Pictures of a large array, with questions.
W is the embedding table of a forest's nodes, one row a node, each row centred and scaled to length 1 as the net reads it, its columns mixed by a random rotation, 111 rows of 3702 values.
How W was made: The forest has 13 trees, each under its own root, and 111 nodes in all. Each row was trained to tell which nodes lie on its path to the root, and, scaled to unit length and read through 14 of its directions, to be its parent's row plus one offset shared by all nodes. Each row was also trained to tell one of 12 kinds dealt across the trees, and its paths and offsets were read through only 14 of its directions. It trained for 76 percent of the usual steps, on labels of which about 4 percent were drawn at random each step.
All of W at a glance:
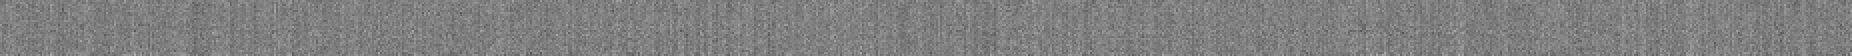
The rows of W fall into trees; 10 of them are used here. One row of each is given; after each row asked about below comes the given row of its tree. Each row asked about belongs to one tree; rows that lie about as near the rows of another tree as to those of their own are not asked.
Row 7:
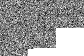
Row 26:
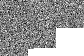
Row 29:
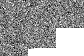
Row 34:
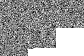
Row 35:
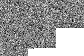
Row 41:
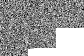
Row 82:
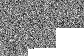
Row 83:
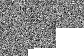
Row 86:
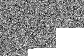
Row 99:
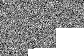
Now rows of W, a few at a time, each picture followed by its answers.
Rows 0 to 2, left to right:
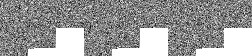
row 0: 35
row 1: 35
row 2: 7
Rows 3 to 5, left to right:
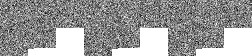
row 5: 26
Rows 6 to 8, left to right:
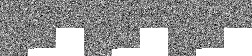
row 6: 35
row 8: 83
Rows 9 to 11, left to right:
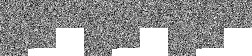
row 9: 41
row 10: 7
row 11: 41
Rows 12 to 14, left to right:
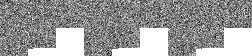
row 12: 41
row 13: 99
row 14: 82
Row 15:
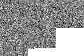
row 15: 35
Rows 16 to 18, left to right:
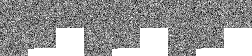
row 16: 82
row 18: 34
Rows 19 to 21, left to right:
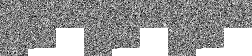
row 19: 99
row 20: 41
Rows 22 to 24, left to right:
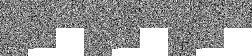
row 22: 83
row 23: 82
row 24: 83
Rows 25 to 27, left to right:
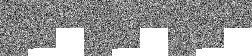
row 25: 86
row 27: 82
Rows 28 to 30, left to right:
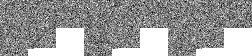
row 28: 99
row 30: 82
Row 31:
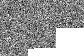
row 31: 35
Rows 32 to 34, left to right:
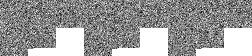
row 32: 99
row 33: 7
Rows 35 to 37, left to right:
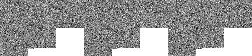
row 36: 34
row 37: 82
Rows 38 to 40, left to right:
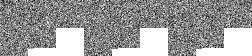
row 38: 41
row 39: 99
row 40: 29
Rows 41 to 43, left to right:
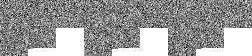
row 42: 35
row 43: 34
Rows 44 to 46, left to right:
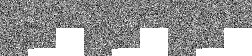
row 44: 35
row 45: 99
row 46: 34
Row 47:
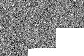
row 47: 29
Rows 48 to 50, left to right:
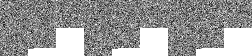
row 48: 29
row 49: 26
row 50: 34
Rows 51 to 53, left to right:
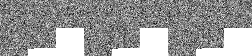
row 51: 26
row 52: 35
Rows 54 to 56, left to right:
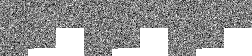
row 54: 26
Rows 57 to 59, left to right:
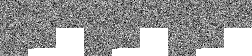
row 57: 26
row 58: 7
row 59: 7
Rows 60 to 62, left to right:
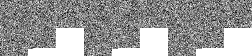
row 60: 29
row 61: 29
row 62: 29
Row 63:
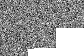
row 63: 34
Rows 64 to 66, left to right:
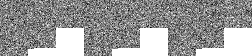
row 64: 26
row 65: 34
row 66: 83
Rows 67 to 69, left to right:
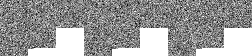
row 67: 26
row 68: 83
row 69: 82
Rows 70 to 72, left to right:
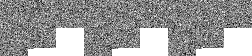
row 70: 99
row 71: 34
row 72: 35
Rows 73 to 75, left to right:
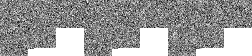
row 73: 82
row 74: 82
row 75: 86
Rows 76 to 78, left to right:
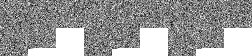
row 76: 7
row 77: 83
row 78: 29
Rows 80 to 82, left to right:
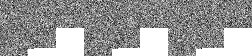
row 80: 99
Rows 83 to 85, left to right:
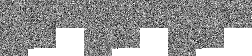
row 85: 99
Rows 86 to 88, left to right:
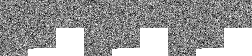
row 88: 99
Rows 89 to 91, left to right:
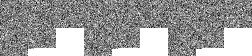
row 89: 29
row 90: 82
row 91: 83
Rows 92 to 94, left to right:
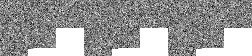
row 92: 7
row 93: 99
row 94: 26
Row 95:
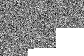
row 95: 29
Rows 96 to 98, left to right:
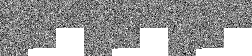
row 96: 7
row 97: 41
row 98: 35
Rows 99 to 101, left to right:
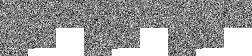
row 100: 26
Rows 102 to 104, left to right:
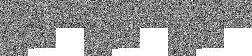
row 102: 35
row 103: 35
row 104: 34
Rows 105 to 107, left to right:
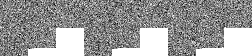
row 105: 34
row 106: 7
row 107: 99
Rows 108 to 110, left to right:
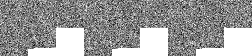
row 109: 7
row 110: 83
